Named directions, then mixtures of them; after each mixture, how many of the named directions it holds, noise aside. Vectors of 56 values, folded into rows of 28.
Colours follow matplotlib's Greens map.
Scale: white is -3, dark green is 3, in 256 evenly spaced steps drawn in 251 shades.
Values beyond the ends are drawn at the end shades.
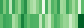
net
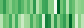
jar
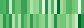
two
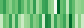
one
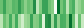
one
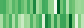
one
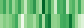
two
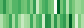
one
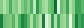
one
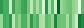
two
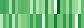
two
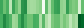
one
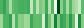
two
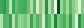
two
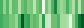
two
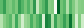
one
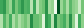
two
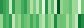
two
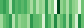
two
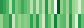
two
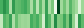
two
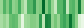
two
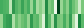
two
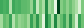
two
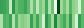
two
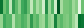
two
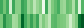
one
